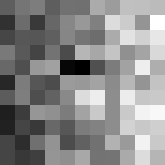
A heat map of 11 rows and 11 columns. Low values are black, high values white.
Odd patch: rougher, in the centre. Roughest part: centre. Slope: up to the right.
